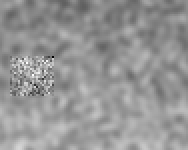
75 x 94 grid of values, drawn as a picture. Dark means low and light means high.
No regular stripes run through it. The field is mottled with small blotches. There is an overall slope up to the bottom. An odd patch, rougher than its surroundings, sits in the middle left. Overall the values sit about 60% of the way up the scale. Values change most from cell to cell in the middle left. No row or column stands out.
